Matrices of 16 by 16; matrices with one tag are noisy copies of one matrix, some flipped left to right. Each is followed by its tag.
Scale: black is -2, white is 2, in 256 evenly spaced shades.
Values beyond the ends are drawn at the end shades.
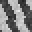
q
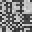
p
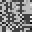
p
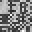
p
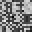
p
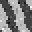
q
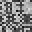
p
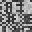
p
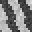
q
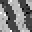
q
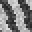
q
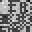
p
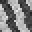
q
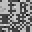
p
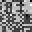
p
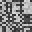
p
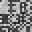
p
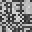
p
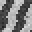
q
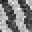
q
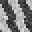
q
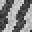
q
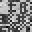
p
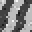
q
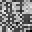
p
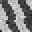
q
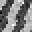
q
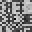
p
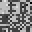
p
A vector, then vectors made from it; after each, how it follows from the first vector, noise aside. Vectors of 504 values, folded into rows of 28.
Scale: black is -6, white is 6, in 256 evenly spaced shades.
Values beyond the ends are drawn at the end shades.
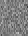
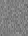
shrunk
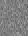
shrunk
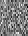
scaled up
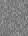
shrunk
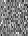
scaled up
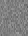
shrunk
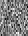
scaled up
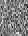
scaled up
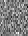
scaled up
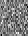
scaled up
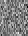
scaled up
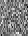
scaled up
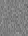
shrunk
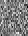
scaled up
